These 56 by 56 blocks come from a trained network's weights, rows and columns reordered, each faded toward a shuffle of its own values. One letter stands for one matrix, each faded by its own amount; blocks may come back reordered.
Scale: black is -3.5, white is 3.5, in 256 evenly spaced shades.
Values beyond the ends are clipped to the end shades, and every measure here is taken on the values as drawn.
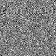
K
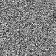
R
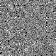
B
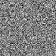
K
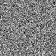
R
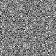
K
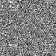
B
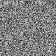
R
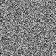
R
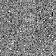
B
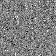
B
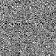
B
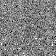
B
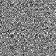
K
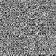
K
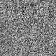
R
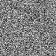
R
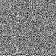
K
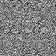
K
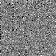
B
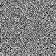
K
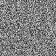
R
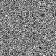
R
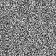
R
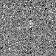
B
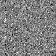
B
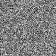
R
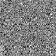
K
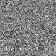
B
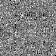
B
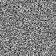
R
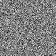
R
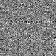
K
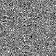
B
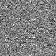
B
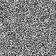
R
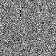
B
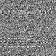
K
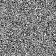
R
